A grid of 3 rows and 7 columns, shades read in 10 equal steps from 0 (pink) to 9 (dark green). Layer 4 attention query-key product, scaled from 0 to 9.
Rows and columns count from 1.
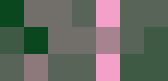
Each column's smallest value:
6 4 5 5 0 6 6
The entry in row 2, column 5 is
3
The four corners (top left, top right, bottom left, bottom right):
9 6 6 7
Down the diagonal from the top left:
9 9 6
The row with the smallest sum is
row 3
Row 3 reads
6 4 6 6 0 7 7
